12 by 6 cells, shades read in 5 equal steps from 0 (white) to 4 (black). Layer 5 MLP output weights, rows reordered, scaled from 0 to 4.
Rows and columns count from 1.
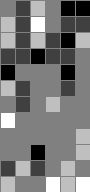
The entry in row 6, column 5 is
3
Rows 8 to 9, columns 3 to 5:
2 2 2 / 2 2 2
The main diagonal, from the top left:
2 3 1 3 4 2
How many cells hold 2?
33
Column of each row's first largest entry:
5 2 5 3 1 2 2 2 1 3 1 2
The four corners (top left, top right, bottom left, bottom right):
2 4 1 0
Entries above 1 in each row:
5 4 3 6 6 5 5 5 5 5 4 2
